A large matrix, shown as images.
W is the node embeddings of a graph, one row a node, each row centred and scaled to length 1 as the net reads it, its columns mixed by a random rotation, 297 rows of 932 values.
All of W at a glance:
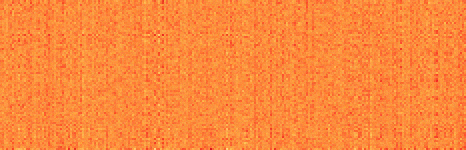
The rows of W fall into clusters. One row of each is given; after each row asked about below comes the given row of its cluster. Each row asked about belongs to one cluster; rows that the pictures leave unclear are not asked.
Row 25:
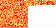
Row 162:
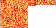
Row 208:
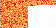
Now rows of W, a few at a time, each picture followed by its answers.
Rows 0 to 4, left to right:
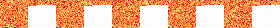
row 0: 162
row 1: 208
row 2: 208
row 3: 208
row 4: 208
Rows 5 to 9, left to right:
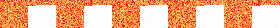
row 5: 208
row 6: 162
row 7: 208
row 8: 208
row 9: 162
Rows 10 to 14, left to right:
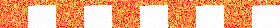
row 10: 25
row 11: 25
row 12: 208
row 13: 208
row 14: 25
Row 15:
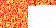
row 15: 162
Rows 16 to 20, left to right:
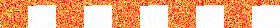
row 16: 208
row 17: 208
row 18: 162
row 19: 162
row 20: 162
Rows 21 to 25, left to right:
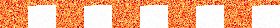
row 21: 208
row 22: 25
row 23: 25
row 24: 25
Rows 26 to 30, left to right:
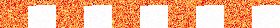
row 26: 208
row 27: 208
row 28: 162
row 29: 162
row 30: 25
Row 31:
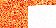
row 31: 25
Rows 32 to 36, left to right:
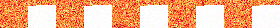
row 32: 208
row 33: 208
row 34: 25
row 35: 162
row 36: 25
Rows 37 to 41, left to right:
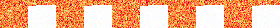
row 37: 208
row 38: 208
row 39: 162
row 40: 208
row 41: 25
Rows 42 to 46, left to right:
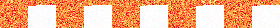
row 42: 162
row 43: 208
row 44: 25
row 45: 25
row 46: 208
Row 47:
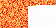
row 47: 25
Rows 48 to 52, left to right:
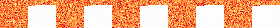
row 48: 25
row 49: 25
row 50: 208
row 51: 162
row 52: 208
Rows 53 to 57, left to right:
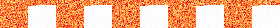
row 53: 162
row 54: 25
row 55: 208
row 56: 208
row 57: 25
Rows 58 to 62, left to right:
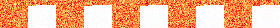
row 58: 25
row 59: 208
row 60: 162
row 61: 25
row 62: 162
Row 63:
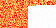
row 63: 25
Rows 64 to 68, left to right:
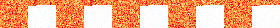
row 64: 162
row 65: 162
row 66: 162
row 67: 25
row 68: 208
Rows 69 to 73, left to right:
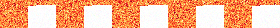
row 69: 208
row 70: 208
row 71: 208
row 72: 25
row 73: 162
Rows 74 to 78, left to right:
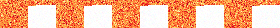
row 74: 25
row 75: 162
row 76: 162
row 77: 208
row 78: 25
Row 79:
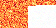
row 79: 208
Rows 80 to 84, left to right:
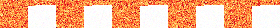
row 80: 25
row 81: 208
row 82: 208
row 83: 208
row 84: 162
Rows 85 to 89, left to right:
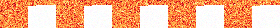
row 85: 208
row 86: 162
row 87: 208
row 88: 208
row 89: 25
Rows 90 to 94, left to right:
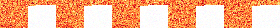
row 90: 25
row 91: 25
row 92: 25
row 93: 162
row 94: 208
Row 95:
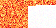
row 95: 25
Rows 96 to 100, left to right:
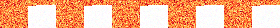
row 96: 208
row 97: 162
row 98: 162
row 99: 208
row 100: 208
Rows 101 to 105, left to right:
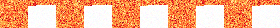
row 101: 162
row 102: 162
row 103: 25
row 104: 162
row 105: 162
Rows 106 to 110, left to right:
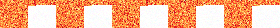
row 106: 162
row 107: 25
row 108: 162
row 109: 25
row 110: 25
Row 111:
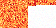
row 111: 162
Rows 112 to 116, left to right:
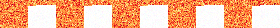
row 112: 208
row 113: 25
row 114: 25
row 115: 208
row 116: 162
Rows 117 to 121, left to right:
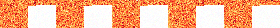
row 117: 162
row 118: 208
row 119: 25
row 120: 162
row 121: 208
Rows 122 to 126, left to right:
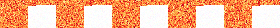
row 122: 162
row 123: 162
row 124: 25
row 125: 208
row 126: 162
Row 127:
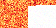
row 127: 162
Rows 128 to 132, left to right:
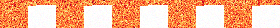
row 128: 208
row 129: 208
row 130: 25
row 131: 162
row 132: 162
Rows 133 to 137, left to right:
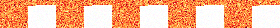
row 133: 208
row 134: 208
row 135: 208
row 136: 208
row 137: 25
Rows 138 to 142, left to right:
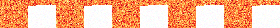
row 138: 162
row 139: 162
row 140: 208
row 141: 25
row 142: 25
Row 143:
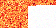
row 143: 162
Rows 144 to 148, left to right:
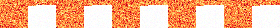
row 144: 25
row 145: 208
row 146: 208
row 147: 208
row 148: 25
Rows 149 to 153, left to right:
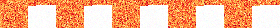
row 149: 162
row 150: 162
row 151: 162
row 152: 208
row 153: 25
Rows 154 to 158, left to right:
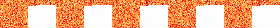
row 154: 162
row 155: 162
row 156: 162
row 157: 25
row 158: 162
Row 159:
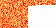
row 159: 25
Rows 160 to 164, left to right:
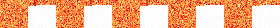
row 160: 162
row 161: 162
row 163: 25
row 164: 25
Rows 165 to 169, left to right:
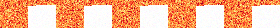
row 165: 208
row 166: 162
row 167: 208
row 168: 162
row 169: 208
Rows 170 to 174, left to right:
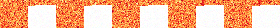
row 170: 25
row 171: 25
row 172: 208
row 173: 162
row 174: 162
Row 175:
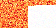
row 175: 25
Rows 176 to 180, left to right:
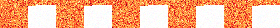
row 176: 25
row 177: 162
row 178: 208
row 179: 25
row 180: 25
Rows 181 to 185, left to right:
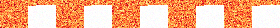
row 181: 208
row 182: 25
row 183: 208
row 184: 162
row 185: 208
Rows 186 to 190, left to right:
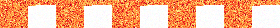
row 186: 25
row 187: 208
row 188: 25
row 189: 208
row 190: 208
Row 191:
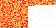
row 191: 25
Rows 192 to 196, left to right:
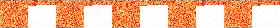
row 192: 162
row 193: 162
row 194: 208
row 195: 162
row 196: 162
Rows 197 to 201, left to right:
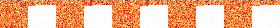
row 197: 25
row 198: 162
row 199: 162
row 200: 25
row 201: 208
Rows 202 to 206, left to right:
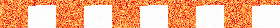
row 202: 162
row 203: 25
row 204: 208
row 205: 25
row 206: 162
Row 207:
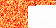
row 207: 162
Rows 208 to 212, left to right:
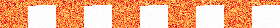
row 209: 208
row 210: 208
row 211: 25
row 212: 208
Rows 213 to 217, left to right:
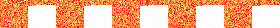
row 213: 25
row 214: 25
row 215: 162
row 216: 25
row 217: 162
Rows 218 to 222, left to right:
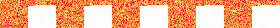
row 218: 25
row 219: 208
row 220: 208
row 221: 162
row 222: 208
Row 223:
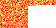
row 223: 25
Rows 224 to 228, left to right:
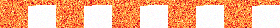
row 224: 25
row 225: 162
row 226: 25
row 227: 25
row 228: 25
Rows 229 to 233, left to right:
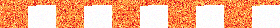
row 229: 162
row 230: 162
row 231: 162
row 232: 208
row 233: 25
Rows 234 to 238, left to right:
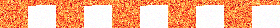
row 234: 162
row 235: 208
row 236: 25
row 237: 25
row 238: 208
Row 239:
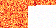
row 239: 162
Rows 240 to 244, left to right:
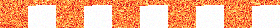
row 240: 25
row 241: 162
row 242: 208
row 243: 208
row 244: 208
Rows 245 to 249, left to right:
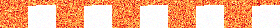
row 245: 208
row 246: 25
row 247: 25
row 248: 162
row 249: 162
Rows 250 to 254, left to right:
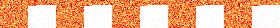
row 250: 162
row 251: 208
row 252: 25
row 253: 25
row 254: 208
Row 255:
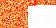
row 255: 162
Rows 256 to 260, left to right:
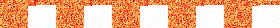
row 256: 162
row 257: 162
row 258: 162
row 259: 162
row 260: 25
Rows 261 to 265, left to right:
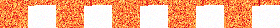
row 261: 25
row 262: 162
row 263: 162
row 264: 162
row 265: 162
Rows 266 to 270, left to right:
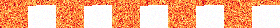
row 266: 208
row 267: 162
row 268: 162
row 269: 162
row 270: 208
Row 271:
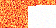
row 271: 162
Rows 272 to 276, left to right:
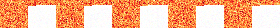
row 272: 162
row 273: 162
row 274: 25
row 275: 162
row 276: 208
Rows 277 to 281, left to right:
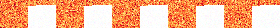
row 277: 208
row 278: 208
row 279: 25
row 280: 162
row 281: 162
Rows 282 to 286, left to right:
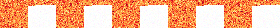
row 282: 25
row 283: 208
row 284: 208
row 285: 162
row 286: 208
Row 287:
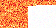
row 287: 208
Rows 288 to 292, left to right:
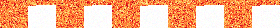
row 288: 208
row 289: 25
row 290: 208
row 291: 162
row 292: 162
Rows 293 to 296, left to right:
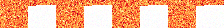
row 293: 162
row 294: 208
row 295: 208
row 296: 162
